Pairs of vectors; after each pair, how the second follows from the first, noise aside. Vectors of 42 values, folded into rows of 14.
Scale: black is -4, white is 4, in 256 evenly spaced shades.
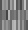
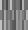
wrapped around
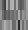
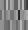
shuffled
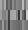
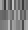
wrapped around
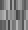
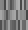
wrapped around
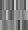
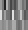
wrapped around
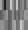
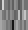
shuffled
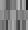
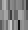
wrapped around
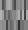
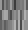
wrapped around
